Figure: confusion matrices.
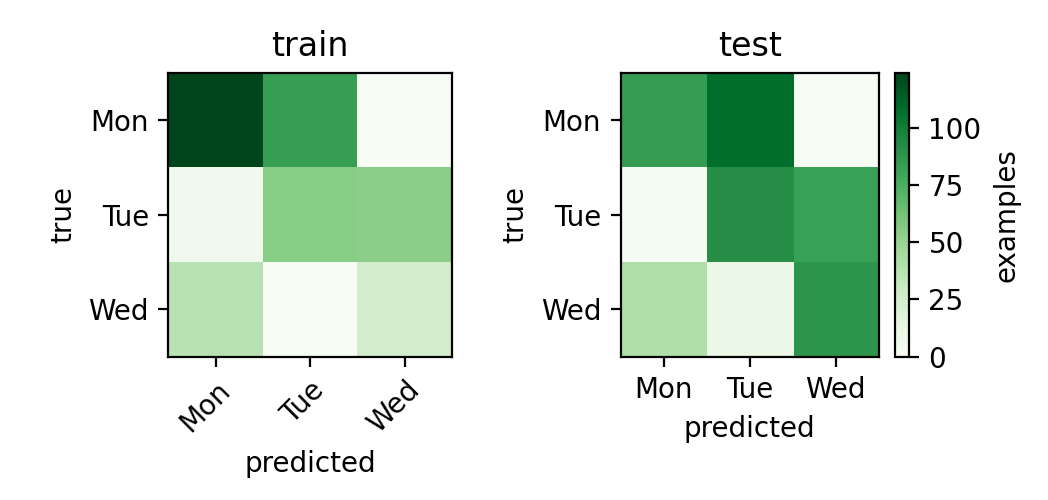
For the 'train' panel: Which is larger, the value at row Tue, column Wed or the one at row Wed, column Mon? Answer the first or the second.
the first
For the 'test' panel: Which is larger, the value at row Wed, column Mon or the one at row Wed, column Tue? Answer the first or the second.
the first
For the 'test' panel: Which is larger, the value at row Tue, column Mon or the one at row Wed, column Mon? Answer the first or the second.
the second
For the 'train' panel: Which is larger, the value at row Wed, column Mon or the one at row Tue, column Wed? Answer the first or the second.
the second
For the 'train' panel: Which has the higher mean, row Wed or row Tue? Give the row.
Tue
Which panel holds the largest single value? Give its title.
train
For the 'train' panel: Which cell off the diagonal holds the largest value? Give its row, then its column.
Mon, Tue
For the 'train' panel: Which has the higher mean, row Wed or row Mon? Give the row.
Mon
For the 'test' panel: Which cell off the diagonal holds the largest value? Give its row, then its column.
Mon, Tue
